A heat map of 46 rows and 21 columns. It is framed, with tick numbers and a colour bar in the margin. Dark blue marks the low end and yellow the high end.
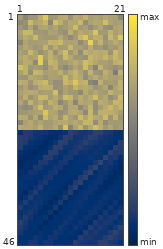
The table splits into 2 rows of 1 panel. Panel 1,1: high, fine-grained. Panel 2,1: very low, slanting up to the right, faint in contrast.
